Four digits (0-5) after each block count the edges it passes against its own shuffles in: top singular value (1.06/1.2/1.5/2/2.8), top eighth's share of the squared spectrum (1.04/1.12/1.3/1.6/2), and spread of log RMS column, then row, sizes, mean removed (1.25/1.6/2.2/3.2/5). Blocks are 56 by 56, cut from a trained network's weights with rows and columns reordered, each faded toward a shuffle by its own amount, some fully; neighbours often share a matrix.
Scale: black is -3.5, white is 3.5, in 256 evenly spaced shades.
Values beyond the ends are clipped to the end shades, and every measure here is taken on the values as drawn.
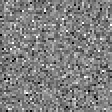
0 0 0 0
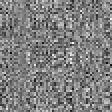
4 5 3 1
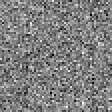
2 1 0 0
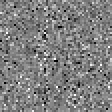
1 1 1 0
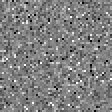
0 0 0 0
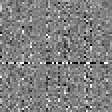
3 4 3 2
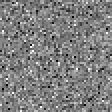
0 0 0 0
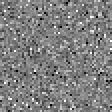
0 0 0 0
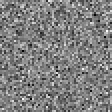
3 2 1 0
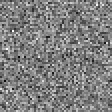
1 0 0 0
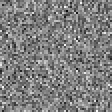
3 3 1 0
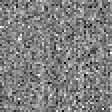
2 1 0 0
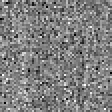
2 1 0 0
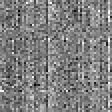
4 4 2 2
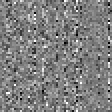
2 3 4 0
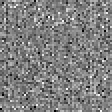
2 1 0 0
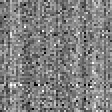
3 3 1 2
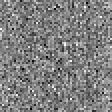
2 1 0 0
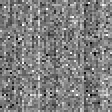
3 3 1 2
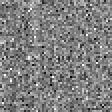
1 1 0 0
